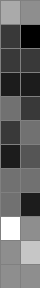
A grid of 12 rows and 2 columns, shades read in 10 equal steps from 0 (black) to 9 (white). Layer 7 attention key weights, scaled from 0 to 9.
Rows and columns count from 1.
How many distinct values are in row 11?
2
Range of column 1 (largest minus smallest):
8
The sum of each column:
45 39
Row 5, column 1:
4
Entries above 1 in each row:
2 1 2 0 2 2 1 2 1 2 2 2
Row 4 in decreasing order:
1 1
